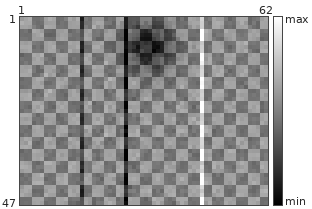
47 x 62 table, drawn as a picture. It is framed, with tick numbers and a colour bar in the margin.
Average level on the scale: 50%. Ninth with the lowest average: top middle. Dips: one, in the top middle. Odd lines: columns 16, 27 and 46.
